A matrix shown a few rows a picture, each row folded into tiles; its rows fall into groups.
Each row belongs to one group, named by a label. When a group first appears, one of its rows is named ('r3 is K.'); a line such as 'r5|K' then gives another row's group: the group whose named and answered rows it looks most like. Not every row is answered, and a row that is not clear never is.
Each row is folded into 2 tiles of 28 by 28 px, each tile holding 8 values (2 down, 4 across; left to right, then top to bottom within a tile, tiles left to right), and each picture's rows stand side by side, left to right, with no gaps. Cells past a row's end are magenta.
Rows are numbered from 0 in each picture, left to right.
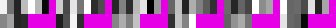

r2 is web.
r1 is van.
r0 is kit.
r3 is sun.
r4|van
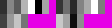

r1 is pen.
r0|web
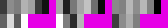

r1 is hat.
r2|van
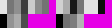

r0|van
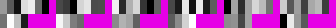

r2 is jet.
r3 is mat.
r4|pen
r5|van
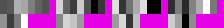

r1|jet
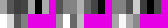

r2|jet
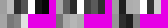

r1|jet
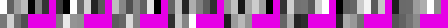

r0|jet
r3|sun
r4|sun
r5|pen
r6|web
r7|pen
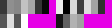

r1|van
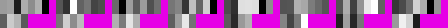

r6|pen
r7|web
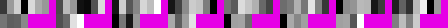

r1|mat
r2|pen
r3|hat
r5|van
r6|hat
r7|web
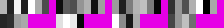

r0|van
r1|web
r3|web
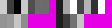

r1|mat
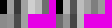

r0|pen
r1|pen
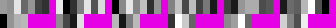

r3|sun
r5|hat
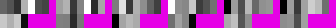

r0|web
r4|pen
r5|pen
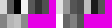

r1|kit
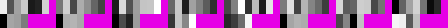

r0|jet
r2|pen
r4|mat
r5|sun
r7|hat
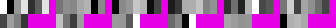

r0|jet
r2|hat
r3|hat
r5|sun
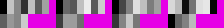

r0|mat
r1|web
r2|web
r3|sun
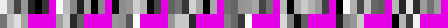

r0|jet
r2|hat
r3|web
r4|hat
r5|kit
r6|mat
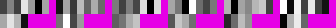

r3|jet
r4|van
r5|van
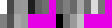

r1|sun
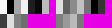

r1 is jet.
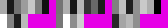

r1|sun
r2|sun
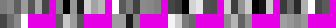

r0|sun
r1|van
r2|kit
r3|web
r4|jet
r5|web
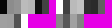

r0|hat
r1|jet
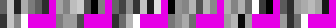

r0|sun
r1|jet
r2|mat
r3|pen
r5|hat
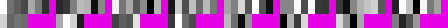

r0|kit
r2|mat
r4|kit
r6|hat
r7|mat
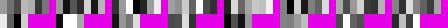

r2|mat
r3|van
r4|pen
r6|jet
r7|mat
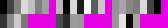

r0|web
